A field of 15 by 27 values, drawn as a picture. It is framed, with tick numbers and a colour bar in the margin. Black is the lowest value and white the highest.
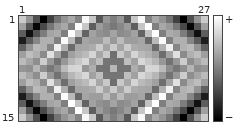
Slope: none. Odd rows or columns: none. Mirror symmetry: left to right and top to bottom.
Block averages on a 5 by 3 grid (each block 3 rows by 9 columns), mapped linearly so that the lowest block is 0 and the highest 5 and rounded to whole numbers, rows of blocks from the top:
0 2 0 | 3 5 3 | 4 3 4 | 3 5 3 | 0 2 0
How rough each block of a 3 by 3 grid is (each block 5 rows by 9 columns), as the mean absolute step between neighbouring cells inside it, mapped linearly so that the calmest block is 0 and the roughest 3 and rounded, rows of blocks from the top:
3 0 3 | 0 1 0 | 3 0 3
